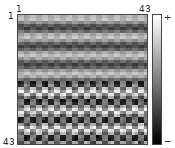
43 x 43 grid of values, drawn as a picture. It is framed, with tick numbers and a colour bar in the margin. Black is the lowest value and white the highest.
Stripes: horizontal, repeating 7 times. Seam: horizontal, 50% of the way down, the top part calmer. Slope: none. Average level on the scale: 50%.
